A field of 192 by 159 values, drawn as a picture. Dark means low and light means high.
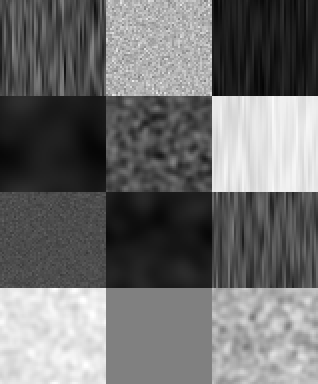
The table splits into 4 rows of 3 panels. Panel 1,1: low, streaked downward. Panel 1,2: high, fine-grained. Panel 1,3: very low, streaked downward, faint in contrast. Panel 2,1: very low, smooth, faint in contrast. Panel 2,2: low, blotchy. Panel 2,3: very high, streaked downward, faint in contrast. Panel 3,1: low, fine-grained, faint in contrast. Panel 3,2: very low, smooth, faint in contrast. Panel 3,3: low, streaked downward. Panel 4,1: very high, blotchy, faint in contrast. Panel 4,2: middling, flat. Panel 4,3: high, blotchy.
